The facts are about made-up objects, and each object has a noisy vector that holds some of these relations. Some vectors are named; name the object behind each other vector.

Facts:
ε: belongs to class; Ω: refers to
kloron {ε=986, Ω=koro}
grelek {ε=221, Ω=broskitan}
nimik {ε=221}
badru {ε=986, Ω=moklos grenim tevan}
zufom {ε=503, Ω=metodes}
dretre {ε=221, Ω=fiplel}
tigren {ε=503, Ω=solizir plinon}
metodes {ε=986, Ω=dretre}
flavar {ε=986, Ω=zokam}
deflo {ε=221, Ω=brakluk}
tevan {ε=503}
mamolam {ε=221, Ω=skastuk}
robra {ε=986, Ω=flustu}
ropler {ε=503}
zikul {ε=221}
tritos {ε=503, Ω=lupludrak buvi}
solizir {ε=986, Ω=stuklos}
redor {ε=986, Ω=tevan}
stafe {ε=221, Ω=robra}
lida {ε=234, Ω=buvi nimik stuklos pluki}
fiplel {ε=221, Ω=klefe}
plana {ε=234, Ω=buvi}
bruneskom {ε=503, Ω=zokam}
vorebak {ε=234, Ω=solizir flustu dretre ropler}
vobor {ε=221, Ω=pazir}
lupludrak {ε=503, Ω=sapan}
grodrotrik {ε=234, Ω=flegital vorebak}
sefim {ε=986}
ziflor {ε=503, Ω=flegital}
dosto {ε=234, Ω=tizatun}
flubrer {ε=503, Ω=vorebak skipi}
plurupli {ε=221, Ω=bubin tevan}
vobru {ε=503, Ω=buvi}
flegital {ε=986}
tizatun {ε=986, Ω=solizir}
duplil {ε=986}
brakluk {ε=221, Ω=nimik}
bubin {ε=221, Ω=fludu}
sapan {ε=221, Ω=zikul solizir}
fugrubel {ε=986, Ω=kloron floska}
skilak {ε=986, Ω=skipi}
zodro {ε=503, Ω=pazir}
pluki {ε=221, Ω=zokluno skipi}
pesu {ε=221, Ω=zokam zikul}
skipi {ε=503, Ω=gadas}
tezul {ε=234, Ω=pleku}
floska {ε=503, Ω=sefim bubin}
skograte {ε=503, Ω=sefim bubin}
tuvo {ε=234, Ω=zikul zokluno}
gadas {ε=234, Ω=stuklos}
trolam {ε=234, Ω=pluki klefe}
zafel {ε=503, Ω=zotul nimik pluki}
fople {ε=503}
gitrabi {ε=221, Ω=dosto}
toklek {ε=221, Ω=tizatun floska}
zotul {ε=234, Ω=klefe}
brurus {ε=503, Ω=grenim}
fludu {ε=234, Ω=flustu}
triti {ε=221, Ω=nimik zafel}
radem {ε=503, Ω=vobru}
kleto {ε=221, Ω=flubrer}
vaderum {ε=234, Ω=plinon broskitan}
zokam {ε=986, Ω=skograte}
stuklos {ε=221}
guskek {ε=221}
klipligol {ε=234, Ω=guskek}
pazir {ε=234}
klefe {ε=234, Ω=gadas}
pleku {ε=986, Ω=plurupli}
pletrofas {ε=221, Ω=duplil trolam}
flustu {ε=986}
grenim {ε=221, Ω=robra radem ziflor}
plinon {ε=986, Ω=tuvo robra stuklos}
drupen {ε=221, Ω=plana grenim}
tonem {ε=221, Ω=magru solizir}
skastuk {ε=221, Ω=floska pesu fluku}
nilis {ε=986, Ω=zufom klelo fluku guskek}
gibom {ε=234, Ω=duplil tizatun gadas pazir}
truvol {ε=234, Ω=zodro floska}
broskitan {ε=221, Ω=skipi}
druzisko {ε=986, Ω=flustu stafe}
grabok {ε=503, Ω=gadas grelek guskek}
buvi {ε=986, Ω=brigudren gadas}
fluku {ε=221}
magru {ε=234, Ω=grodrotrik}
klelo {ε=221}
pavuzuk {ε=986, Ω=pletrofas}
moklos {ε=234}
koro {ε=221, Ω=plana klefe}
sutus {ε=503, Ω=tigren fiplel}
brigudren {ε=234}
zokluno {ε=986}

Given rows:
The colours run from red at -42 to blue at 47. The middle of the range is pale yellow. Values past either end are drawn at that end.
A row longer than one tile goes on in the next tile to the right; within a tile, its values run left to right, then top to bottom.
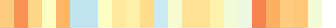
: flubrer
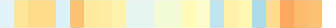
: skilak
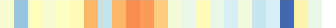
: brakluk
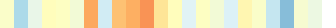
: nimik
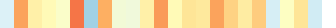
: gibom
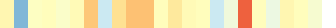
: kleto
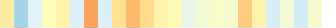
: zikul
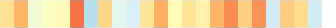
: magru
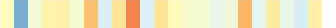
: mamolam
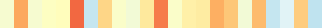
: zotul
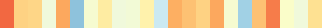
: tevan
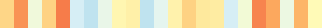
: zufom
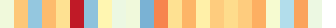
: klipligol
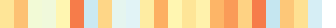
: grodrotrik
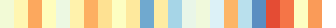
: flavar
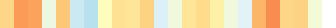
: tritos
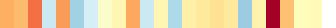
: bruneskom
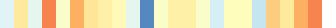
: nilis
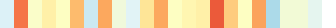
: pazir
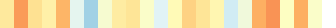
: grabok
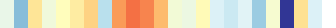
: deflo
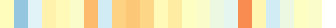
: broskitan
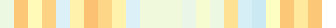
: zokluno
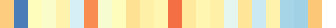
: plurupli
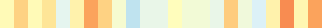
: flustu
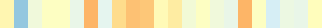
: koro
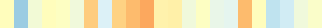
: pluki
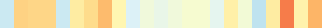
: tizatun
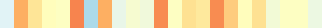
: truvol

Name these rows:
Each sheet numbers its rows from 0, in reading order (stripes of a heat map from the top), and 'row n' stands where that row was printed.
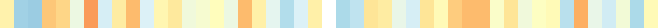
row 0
fluku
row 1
vobor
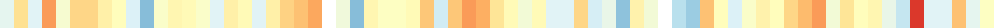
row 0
metodes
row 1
triti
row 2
gitrabi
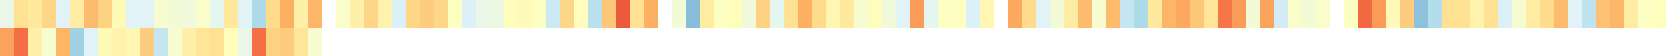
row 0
kloron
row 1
druzisko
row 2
toklek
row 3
moklos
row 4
zodro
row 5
ropler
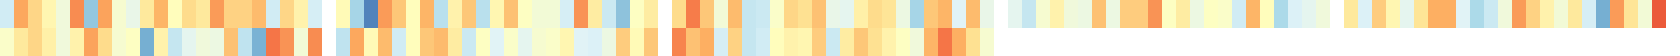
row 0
dosto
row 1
klelo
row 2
zafel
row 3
pletrofas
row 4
redor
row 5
zokam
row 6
duplil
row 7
brurus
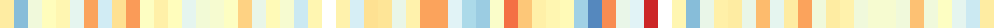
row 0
pesu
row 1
pleku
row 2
skastuk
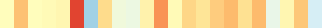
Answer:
vaderum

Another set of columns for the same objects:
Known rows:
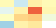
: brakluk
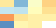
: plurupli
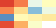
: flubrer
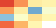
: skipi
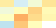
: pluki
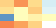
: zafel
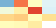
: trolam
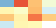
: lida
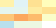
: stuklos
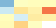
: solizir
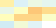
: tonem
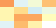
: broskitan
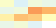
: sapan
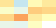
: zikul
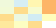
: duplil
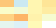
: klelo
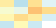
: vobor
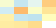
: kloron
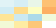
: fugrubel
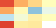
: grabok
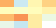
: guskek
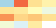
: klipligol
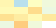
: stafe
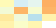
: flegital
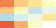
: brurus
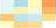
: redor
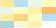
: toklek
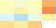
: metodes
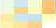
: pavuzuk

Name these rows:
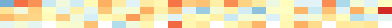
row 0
pazir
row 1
sefim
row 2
nimik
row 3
tevan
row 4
floska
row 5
skilak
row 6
tizatun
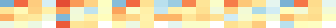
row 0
gibom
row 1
zufom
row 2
fludu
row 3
tezul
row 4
skograte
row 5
truvol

